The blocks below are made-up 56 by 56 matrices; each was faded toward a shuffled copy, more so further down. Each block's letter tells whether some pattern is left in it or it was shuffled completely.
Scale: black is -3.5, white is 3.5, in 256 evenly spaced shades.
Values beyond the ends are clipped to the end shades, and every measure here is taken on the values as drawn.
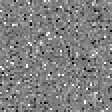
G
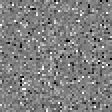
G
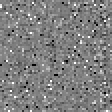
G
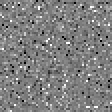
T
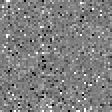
G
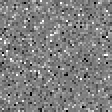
T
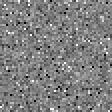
T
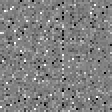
G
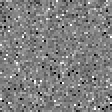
T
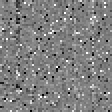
G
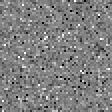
T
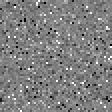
T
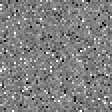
T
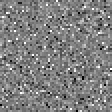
T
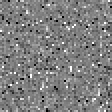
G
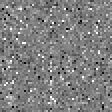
G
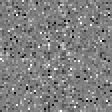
G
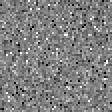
T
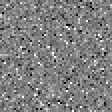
T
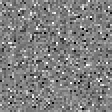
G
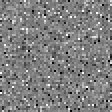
G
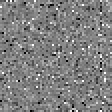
G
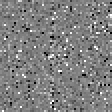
G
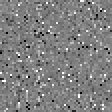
G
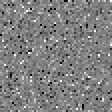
T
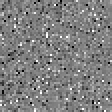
G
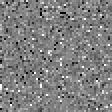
G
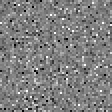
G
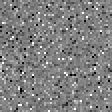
T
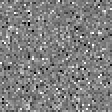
G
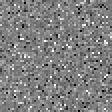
T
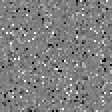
G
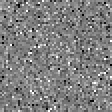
T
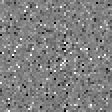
G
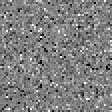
G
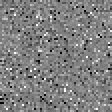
G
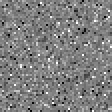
T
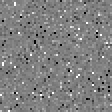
T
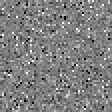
G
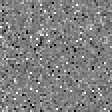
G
